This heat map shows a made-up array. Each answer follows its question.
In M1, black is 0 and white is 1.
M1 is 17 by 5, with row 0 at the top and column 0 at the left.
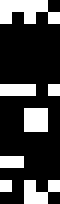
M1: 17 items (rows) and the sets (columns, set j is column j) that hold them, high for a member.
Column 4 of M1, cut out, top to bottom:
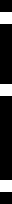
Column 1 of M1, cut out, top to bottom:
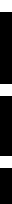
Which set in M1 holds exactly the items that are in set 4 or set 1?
0
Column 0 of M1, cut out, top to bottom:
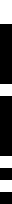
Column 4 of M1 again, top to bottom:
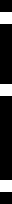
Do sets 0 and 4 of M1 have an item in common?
yes
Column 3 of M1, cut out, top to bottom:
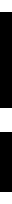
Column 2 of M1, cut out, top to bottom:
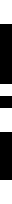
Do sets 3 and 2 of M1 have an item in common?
yes
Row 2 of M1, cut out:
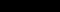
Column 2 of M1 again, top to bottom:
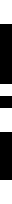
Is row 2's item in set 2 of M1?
no
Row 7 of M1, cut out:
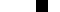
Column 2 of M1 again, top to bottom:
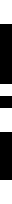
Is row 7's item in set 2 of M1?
yes
